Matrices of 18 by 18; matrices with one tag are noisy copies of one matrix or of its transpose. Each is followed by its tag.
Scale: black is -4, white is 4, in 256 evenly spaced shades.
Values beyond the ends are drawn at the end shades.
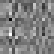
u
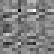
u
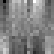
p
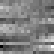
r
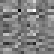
u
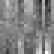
r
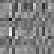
u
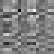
u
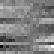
r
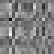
u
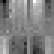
p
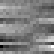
r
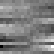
r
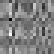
u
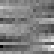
r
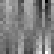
r
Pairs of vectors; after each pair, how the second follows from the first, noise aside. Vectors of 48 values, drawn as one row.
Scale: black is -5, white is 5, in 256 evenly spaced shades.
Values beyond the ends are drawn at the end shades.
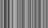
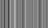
partly zeroed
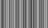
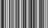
scaled up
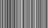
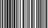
scaled up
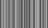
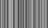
reversed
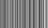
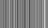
partly zeroed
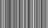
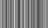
reversed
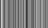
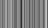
reversed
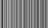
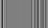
partly zeroed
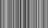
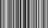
scaled up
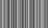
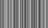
reversed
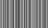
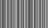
reversed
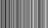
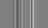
partly zeroed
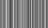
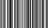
scaled up
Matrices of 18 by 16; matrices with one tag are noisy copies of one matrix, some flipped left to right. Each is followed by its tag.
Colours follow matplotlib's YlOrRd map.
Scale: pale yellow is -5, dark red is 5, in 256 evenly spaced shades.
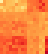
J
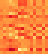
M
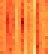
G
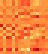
M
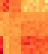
J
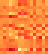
M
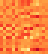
M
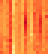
G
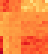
J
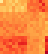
J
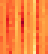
G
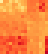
J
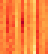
G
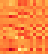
M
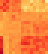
J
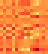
M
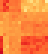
J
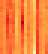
G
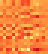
M
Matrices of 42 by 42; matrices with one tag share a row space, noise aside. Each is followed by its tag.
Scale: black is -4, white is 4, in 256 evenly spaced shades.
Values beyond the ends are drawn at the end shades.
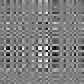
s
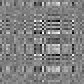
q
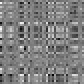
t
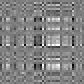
q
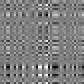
s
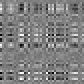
t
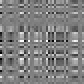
t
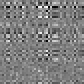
s
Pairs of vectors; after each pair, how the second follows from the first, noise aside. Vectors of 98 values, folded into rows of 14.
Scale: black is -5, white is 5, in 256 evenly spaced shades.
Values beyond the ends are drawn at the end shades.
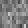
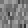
sign-scrambled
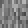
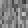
negated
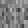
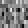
scaled up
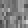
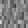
shuffled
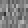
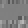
partly zeroed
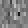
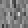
negated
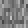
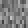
sign-scrambled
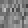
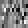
scaled up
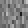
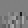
partly zeroed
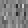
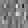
negated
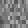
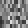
scaled up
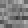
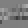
partly zeroed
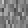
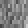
shuffled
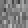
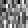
scaled up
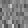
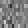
negated
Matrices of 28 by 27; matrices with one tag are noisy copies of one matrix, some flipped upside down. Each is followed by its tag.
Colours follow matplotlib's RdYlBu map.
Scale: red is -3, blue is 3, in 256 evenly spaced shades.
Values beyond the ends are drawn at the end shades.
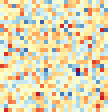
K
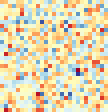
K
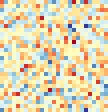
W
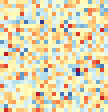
K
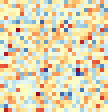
K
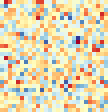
K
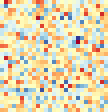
K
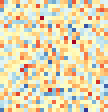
W
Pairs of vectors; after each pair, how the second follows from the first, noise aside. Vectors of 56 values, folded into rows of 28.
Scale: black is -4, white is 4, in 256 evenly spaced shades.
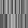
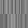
shrunk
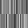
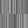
shrunk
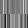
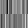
wrapped around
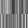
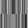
sign-scrambled
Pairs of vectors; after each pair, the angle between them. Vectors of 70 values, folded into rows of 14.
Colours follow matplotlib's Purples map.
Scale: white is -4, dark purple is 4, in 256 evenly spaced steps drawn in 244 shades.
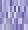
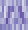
orthogonal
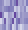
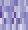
nearly parallel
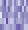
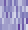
partly aligned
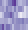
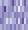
orthogonal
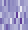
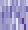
orthogonal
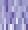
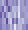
orthogonal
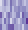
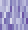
nearly parallel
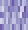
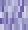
nearly opposite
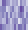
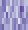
nearly parallel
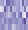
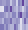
partly aligned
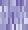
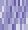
orthogonal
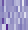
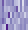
nearly parallel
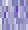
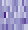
partly aligned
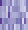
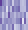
nearly parallel
